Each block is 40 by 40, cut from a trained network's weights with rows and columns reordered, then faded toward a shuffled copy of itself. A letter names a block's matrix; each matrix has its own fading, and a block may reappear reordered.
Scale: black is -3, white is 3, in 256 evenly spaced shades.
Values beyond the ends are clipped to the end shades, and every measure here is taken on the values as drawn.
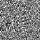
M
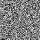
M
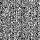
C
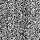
C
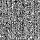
C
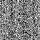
C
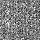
C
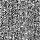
C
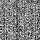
C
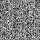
C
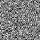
M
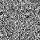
M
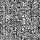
C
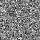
M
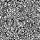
M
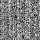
C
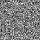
M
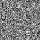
M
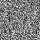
M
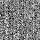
C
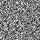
M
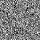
M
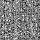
C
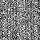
C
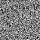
M
